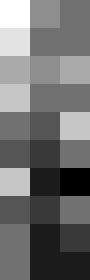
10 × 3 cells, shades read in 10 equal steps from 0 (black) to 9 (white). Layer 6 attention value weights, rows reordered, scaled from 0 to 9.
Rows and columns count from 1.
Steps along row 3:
down up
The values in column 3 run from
0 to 7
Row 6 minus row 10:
-1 1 3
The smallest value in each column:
3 1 0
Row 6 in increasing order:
2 3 4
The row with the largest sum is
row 1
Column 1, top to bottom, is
9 8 6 7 4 3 7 3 4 4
